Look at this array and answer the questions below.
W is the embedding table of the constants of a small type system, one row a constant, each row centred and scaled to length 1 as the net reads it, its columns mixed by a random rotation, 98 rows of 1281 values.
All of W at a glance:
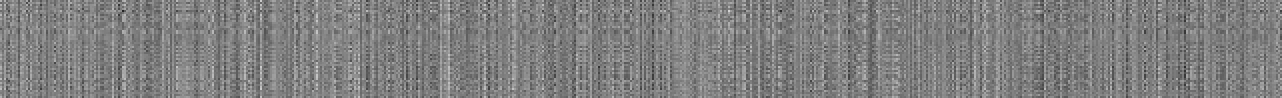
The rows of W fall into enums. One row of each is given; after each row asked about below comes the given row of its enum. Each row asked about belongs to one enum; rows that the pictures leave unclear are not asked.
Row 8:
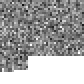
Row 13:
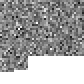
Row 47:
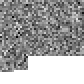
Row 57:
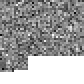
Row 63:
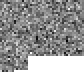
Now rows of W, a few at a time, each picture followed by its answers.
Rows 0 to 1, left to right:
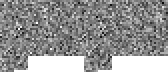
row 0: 13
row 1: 47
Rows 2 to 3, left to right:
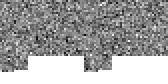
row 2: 63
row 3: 57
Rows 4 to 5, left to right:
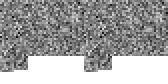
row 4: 47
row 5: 47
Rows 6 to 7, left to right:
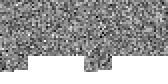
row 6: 57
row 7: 47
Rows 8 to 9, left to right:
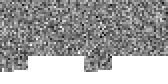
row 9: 47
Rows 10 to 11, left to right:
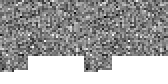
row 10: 57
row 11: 57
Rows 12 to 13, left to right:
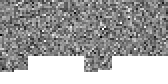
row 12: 57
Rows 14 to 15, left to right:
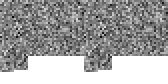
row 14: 47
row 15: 47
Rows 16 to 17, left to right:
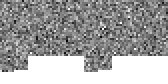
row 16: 63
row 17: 13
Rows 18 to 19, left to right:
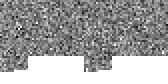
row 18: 13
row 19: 8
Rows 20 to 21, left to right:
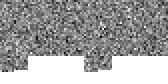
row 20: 63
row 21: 13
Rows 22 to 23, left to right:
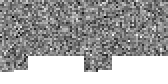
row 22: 47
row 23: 57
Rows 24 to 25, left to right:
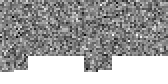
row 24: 47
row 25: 57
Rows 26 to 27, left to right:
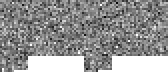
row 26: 8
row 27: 57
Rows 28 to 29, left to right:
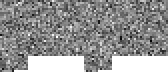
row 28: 57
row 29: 63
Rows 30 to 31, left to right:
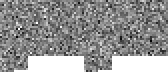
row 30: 13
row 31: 63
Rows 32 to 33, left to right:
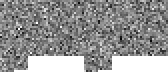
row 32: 13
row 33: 63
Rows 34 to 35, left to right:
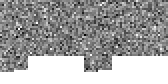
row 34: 13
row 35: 57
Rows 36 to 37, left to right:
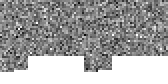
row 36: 13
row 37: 57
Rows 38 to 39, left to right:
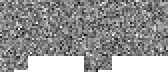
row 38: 13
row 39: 57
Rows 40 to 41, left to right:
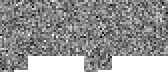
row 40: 57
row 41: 47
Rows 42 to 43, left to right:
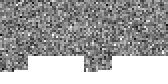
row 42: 57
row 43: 8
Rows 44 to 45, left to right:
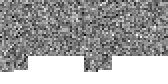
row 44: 47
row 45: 57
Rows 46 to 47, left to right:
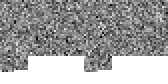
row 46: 63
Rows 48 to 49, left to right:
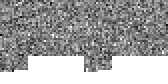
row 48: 57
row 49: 8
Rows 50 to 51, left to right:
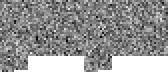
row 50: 63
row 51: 47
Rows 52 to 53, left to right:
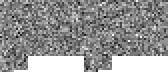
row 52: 47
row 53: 57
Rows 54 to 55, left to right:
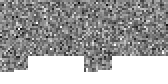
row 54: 13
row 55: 8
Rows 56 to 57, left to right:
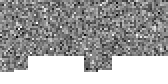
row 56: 13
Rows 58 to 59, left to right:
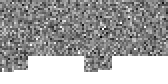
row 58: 8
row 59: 13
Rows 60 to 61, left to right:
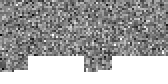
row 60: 57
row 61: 8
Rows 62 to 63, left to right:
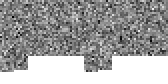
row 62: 47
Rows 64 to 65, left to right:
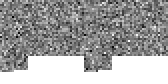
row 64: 47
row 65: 57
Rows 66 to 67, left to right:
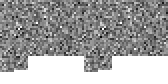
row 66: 13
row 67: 13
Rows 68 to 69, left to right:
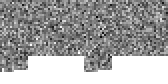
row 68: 8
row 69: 47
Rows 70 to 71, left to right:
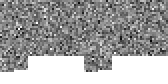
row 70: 13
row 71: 63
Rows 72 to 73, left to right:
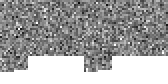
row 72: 13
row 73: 8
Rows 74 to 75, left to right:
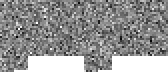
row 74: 13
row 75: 63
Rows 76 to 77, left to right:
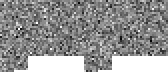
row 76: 13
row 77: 63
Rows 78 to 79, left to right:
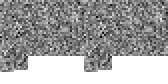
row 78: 47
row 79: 47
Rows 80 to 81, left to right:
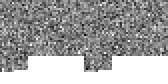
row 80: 8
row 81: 57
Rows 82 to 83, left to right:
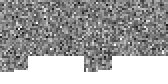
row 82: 13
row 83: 8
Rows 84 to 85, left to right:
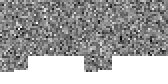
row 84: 13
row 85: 63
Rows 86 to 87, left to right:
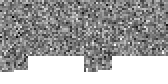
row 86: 47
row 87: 8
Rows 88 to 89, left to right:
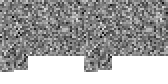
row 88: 47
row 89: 47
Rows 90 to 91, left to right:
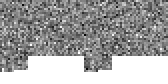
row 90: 8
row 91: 57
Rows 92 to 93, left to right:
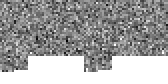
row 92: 63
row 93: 8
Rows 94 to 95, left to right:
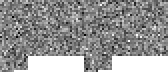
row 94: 47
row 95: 57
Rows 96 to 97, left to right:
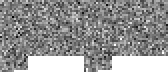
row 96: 47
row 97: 8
